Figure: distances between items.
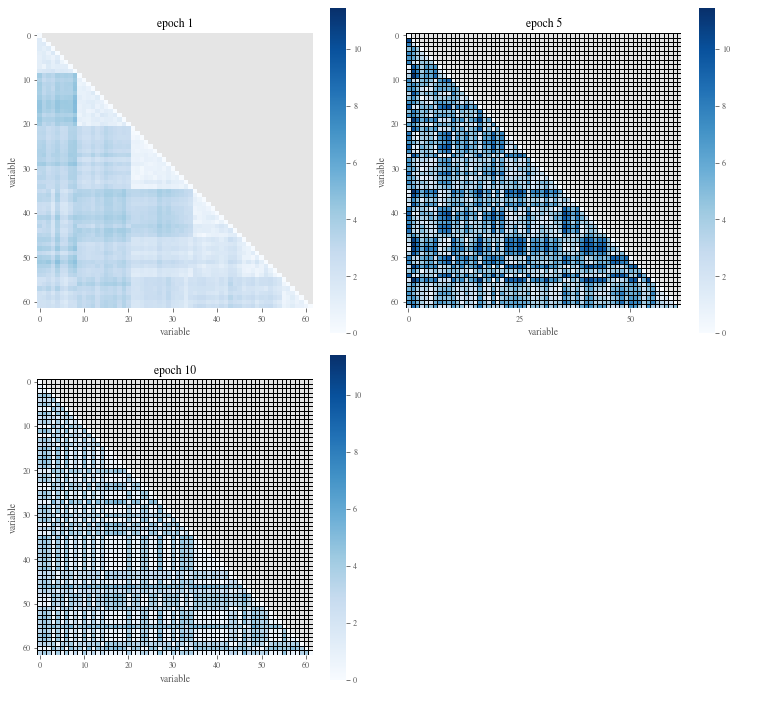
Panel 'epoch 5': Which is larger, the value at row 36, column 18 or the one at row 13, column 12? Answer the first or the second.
the first
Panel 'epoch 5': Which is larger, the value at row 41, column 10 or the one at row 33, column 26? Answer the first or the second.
the first
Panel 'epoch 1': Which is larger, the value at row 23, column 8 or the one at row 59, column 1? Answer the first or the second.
the first
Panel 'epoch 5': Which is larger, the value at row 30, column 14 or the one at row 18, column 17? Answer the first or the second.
the second
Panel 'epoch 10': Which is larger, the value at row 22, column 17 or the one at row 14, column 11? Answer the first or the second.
the second
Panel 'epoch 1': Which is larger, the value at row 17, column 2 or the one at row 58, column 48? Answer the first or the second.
the first
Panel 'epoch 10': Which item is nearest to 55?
46
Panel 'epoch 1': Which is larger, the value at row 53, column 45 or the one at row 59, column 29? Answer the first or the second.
the second
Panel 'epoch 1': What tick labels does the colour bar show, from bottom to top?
0, 2, 4, 6, 8, 10
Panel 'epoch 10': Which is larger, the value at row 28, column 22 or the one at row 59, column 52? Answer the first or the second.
the second
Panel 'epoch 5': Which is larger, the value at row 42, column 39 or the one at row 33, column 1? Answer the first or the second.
the second
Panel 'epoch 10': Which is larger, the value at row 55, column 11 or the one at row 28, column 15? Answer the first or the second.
the first
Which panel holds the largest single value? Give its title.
epoch 5
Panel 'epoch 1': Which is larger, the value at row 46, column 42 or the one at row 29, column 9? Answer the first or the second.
the second
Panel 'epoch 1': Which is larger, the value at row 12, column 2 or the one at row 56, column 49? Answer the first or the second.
the first
